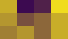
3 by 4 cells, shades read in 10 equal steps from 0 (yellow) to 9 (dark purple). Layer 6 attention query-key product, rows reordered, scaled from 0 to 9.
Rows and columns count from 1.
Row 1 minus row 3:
-2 6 3 -2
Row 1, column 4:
0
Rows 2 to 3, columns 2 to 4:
6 5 2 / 3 5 2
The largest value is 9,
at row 1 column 2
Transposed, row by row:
2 3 4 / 9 6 3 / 8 5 5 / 0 2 2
